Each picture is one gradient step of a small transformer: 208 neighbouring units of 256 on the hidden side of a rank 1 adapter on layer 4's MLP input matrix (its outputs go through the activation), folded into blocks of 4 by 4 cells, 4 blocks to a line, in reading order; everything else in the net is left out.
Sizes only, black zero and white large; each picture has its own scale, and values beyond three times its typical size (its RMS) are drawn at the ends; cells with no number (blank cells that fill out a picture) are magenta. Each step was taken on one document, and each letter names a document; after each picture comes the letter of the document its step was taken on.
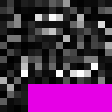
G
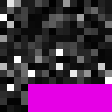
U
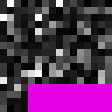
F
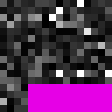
F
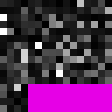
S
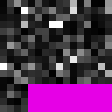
U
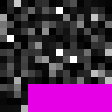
U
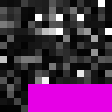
G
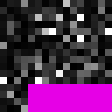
G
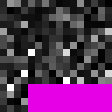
S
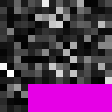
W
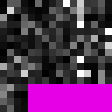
S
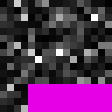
U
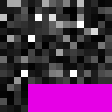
F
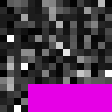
W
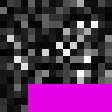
W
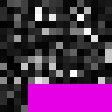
G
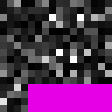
U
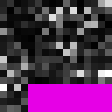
S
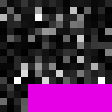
G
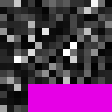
W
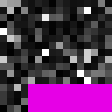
W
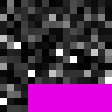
U
